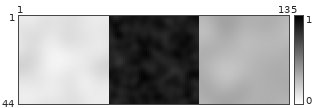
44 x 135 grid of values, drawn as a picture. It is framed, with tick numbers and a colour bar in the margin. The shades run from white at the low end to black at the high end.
It is made of 1 by 3 panels. Panel 1,1: very low, smooth, faint in contrast. Panel 1,2: very high, blotchy, faint in contrast. Panel 1,3: low, smooth, faint in contrast.
